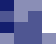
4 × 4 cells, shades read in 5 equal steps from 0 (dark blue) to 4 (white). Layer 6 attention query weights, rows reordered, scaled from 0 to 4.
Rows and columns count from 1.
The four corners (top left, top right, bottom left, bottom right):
0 4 2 2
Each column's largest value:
2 2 2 4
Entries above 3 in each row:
1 1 1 0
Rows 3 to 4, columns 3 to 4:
1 4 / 1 2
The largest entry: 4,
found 3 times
